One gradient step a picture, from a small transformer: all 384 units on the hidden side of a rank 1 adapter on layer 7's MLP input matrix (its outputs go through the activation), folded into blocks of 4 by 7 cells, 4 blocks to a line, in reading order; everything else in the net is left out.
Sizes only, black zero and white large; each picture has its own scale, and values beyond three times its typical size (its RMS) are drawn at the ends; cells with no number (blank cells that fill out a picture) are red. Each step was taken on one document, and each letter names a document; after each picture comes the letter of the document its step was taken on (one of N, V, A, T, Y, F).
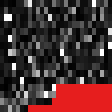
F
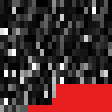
F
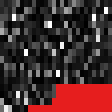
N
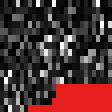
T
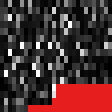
F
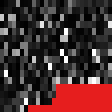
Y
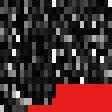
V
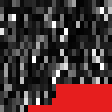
Y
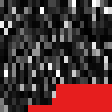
N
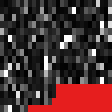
T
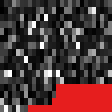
T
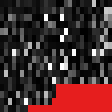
Y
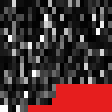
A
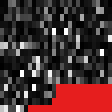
A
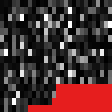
A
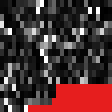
T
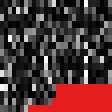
T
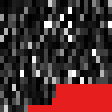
A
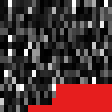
N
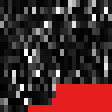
N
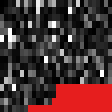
T
